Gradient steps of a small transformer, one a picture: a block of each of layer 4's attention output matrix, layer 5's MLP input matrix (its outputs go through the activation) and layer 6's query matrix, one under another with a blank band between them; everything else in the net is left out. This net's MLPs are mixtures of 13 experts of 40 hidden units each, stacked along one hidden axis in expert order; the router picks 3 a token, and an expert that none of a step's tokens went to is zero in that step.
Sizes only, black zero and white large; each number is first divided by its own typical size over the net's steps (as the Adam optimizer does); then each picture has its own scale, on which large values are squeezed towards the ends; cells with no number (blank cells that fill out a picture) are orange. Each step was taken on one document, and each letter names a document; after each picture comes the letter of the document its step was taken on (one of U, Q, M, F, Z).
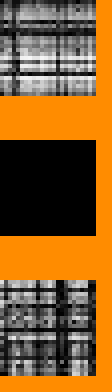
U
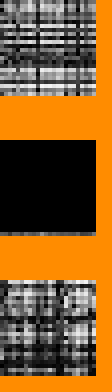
U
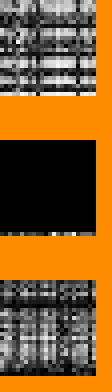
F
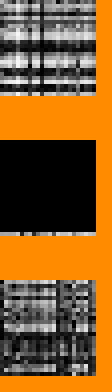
F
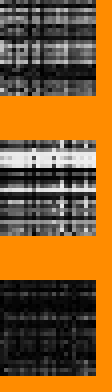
F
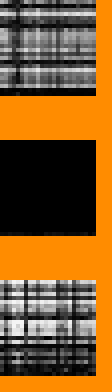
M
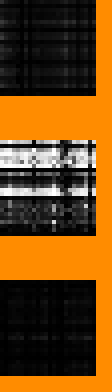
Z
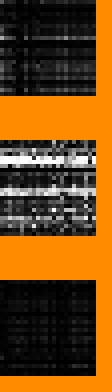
Z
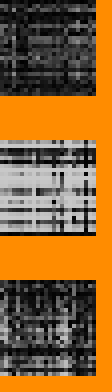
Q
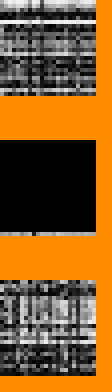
F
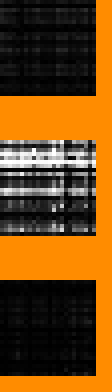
Z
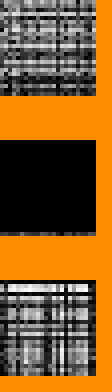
M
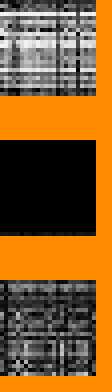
M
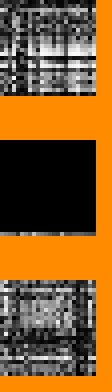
Q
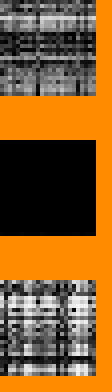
U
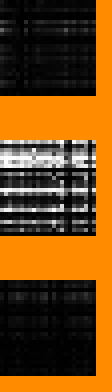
Z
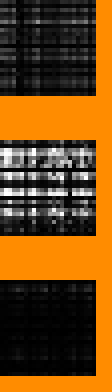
Z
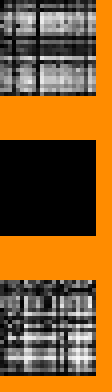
U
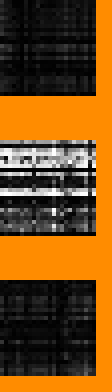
Z
